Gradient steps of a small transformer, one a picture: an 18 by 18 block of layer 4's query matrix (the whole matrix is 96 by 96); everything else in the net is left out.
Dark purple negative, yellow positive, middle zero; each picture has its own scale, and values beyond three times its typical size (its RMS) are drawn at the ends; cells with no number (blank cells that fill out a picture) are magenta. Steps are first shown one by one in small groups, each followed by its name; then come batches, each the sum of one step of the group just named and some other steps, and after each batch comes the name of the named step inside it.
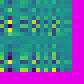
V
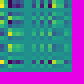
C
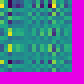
C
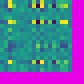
V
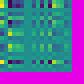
C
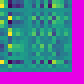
C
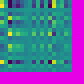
C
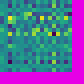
V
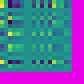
C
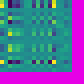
C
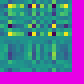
V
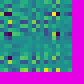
V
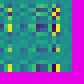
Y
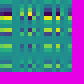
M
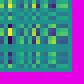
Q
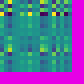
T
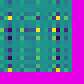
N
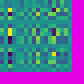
Q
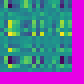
Y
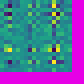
N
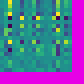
Y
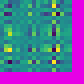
T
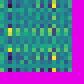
Y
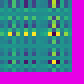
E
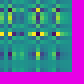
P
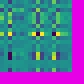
P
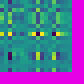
P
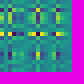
P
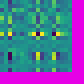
P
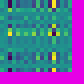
E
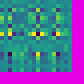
P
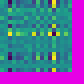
E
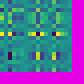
P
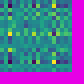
E
